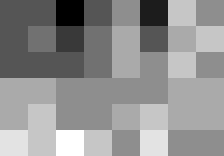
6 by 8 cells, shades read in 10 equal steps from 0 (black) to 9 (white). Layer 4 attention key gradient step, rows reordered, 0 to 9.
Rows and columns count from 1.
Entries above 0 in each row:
7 8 8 8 8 8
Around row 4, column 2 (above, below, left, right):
3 7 6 5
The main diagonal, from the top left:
3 4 3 5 6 8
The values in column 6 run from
1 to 8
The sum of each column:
29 30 24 28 33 29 37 34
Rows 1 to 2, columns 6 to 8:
1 7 5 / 3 6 7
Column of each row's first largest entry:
7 8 7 1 2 3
